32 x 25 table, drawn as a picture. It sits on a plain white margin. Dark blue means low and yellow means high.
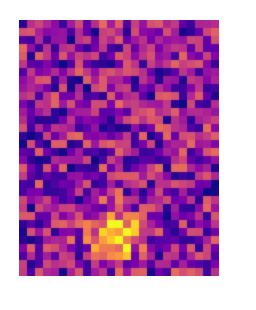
There is no overall slope. One bump rises in the bottom middle. Neither half mirrors the other. The bottom middle is the ninth with the highest average.
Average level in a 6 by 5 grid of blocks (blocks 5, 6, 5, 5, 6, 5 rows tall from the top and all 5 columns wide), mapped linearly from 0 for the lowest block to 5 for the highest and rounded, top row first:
1 1 2 2 1 / 1 1 2 1 1 / 0 1 1 2 2 / 0 0 1 1 1 / 1 2 5 1 1 / 1 2 5 1 1
